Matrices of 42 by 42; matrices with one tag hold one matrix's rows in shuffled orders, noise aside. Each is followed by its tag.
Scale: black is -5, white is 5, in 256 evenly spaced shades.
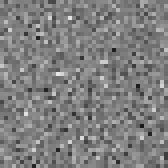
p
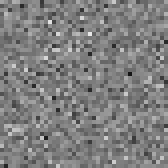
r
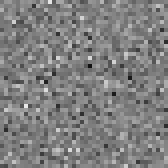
r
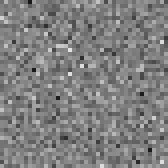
p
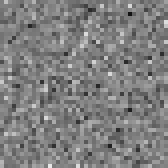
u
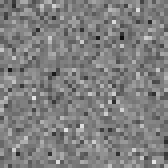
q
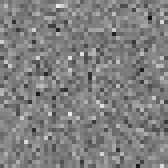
p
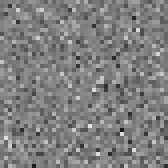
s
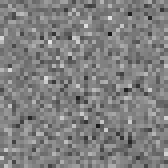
u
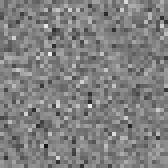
r
